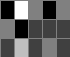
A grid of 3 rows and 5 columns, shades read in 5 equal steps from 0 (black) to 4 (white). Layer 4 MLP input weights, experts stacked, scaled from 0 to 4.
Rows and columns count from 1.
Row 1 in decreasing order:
4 2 2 0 0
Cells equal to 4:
1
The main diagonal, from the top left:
0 0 1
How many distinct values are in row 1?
3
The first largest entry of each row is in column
2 1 2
